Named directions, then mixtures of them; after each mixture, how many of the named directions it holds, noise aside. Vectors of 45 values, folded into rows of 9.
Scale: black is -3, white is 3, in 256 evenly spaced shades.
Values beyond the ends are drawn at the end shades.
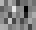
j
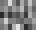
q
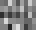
one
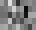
two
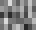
one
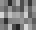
one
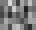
two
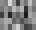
two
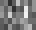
two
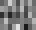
one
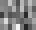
one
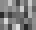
one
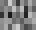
two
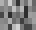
two
